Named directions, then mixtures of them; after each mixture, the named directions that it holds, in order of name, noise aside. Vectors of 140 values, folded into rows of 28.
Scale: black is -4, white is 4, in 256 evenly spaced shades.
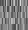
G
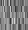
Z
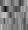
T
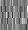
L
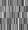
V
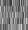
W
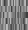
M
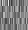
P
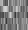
M, P, T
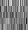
P, W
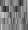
T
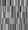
G, M, V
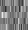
M, T, V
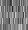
W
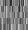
P, V, W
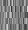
L, M, Z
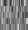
M, V, W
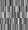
G, P, V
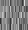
V, Z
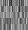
P, V, W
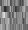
T, Z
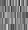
G, M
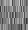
W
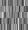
V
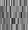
G, V, Z
